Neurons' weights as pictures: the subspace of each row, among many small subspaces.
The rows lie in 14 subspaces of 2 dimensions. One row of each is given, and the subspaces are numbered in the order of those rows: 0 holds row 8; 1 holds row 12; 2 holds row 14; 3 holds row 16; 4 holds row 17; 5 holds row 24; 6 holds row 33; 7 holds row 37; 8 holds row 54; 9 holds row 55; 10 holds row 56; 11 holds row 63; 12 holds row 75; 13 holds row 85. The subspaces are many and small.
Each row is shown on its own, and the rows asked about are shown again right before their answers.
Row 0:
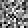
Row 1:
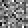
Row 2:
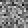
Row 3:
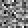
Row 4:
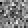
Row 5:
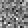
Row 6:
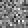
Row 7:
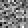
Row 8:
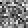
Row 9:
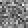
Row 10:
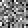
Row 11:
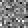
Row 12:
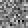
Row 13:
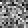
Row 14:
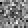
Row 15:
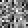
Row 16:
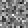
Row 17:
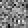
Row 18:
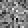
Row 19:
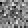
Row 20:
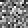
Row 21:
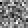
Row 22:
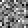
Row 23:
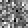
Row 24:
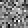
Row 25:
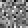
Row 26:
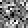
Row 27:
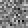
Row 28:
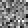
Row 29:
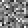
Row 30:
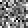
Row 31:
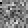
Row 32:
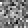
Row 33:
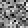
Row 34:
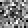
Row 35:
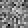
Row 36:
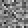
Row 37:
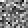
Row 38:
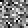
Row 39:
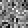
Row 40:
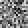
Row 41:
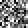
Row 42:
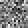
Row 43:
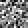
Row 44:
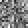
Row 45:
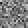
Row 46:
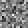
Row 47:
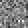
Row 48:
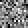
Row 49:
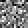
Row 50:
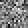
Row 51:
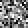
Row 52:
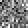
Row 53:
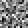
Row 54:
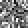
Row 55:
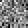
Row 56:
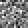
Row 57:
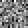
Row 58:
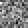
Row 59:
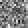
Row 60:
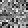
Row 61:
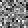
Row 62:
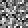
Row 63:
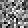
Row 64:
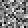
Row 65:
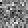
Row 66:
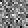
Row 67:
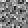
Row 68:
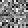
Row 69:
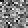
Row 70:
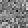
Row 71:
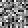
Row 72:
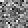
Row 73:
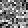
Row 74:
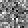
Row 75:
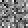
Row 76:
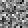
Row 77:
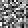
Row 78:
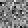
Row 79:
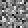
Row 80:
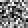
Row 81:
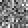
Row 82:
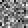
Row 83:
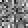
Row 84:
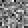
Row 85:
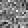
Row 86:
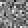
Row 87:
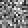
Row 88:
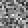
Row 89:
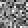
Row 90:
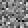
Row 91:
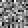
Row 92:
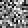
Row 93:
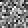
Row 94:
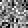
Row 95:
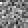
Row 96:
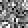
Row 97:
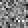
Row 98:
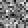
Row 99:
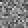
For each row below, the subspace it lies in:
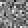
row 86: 6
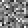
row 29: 11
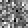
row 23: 12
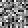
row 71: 8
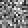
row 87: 1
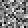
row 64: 11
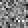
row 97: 5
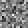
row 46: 3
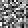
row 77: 13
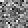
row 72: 7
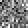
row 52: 9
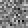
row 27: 1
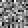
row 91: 8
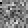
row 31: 6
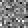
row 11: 4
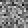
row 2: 0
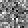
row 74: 8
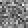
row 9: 0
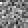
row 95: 10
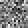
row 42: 5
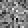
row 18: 8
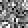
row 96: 9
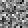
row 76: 7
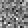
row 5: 4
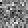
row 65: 6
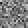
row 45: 3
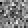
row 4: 2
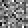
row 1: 9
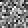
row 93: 3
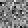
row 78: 6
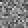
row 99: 3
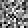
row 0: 11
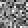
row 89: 6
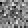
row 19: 2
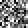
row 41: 11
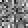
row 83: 12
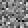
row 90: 5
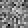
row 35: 4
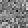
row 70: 13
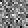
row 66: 7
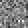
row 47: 4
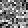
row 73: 13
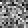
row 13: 0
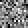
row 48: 5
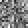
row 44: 12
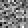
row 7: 13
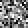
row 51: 10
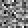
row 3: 12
